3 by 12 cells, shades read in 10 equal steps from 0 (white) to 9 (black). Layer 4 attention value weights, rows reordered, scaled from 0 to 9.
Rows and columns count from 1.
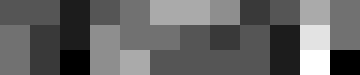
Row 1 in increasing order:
3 3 3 4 5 5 6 6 6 6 7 8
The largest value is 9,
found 2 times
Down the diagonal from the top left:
6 7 9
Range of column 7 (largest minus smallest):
3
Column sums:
16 20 25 14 13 14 15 17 19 22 4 19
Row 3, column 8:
6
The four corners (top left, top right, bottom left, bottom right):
6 5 5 9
